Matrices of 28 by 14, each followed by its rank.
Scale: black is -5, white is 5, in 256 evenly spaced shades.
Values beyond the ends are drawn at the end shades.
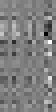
two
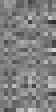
three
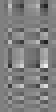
one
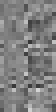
three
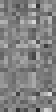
three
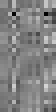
two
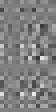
two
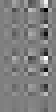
one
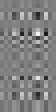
one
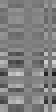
one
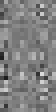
three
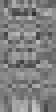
three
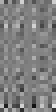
two
